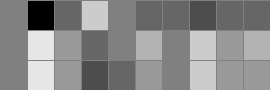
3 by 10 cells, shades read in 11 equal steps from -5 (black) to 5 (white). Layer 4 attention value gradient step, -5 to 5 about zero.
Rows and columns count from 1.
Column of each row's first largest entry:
4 2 2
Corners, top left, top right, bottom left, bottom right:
0 -1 0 1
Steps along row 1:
down up up down down same down up same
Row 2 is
0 4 1 -1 0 2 0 3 1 2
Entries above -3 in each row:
9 10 10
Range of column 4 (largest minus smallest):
5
